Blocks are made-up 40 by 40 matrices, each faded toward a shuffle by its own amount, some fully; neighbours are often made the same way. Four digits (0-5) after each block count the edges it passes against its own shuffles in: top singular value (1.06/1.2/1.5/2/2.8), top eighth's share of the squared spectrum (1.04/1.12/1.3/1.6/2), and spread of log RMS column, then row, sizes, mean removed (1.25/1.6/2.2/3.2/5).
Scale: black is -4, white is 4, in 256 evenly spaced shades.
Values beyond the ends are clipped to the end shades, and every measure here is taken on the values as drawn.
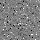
1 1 0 0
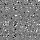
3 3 1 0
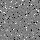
0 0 0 0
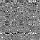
3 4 1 2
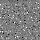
0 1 0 0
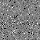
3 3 1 1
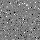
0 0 0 0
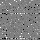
3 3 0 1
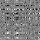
4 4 1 3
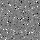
1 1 0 0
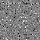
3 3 1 1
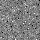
0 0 0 0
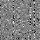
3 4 2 0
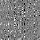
3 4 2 0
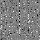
3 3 2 0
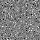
2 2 1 0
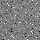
0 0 0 0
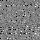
3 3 0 2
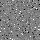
0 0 0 0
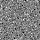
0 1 0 0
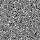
1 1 0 0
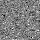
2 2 0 0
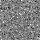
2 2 0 1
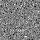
2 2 0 0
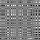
4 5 3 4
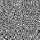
3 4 1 2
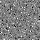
0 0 0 0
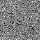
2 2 0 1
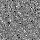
1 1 0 0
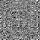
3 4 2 2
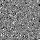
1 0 0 0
